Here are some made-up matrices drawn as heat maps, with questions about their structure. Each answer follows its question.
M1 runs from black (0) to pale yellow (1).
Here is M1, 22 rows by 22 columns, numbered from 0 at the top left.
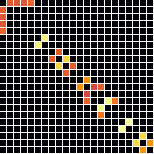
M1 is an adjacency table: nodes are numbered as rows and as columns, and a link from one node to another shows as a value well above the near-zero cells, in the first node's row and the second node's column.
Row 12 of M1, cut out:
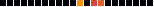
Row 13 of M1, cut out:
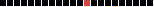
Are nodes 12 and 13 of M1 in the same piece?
yes
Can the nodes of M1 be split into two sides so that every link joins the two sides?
yes
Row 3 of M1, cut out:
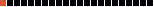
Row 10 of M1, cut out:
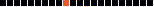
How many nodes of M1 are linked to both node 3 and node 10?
0
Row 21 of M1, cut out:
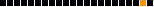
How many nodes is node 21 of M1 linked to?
1
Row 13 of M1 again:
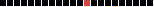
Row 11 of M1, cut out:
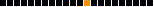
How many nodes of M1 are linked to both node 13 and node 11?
1
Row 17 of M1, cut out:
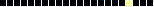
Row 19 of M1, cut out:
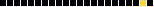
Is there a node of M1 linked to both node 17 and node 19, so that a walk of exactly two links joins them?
no
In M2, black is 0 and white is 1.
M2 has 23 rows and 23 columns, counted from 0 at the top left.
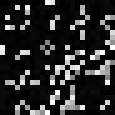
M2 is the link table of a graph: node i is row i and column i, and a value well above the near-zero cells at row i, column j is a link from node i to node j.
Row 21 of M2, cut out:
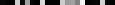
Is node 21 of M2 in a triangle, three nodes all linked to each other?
yes
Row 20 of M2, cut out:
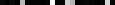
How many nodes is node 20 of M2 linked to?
5
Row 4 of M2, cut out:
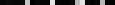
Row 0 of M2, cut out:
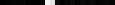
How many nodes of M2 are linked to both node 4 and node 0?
1
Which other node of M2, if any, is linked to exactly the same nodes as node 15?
node 20
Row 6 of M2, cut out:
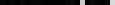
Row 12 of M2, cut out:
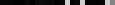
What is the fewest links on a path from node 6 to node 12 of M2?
2
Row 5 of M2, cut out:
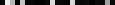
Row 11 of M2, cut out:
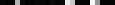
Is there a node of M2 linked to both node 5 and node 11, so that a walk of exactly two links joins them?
yes
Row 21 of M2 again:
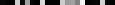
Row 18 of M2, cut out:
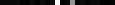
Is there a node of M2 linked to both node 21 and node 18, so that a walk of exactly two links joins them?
yes
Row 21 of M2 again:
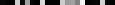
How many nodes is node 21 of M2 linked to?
9
